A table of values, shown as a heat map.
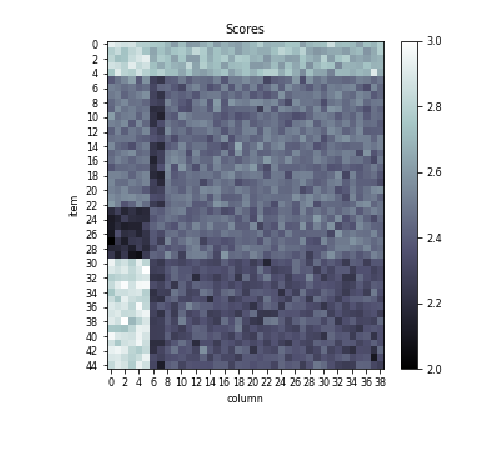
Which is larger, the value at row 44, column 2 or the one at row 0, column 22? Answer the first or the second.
the first
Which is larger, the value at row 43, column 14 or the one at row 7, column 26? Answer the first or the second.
the second
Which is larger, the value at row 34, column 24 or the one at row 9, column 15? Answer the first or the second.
the second
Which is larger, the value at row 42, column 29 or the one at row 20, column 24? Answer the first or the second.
the second
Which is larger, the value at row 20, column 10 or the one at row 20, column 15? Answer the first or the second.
the second
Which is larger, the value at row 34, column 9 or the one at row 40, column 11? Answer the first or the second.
the first
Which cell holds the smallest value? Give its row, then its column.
27, 0
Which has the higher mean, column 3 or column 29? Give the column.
3
